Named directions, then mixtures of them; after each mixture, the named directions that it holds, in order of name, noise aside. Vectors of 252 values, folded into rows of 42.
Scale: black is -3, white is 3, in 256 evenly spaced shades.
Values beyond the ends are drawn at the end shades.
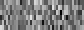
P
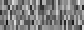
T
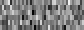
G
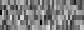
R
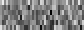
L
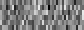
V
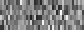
P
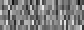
T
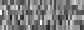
R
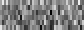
L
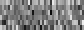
G, L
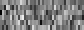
R, V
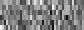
L, P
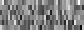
L, T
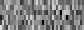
P, V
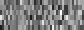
P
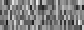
T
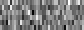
G, T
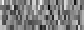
L, V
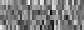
L, P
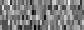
G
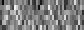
L, V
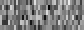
G, V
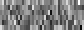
L, T
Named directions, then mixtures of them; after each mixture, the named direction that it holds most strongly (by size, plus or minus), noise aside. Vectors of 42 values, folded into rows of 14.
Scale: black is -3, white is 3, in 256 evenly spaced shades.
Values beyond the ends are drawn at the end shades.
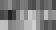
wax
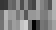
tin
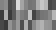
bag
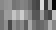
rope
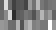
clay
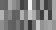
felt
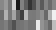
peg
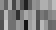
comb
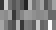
clay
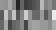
peg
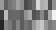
bag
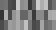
bag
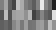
bag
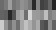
wax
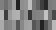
bag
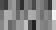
tin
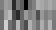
comb
